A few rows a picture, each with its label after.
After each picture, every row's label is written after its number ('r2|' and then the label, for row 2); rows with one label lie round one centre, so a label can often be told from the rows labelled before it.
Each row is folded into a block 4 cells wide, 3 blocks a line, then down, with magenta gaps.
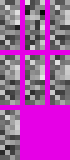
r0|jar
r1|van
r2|jar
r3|jar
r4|jar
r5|jar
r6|jar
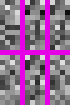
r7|jar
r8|van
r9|van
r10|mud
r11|van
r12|mud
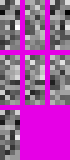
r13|van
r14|mud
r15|van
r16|jar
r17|jar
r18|mud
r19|van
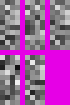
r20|jar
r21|mud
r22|jar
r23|van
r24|jar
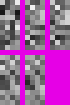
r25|van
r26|jar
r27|jar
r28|mud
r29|mud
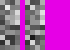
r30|jar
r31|jar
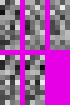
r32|van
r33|mud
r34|mud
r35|van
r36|van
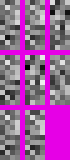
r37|jar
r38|jar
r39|van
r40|jar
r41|van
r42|mud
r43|jar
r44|jar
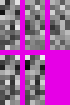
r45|van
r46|mud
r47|mud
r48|van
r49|van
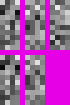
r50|van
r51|mud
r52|jar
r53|van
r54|mud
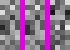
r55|mud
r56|mud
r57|van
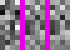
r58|van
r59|mud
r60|mud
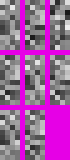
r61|mud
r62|jar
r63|van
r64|jar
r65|mud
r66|jar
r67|mud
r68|jar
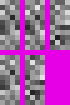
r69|mud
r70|mud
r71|jar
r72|mud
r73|jar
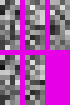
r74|van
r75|jar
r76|mud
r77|van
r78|jar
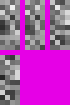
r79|mud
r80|mud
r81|jar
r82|jar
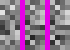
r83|mud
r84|jar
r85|jar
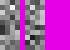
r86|mud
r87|jar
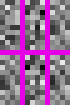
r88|jar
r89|van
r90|mud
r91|mud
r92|van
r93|mud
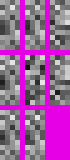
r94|mud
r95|mud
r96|jar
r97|mud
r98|van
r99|jar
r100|mud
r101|mud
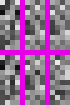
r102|van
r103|mud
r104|mud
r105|van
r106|mud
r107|jar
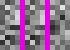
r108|jar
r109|jar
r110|mud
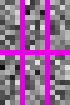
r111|jar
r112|van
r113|mud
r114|van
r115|mud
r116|jar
